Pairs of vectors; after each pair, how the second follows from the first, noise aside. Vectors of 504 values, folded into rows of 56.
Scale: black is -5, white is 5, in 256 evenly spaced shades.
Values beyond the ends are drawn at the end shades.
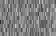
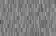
shrunk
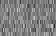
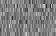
wrapped around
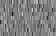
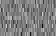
wrapped around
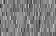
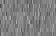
shrunk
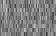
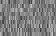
reversed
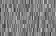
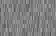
shrunk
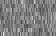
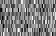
scaled up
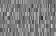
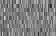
wrapped around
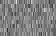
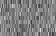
wrapped around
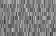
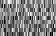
scaled up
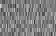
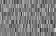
reversed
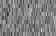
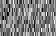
scaled up
